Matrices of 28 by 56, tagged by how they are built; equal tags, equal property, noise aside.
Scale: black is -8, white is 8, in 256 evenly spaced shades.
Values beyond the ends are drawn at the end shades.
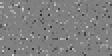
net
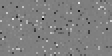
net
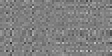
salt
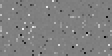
net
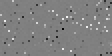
net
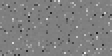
net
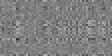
salt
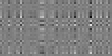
salt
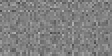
salt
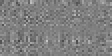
salt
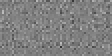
salt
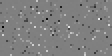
net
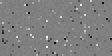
net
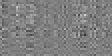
salt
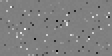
net
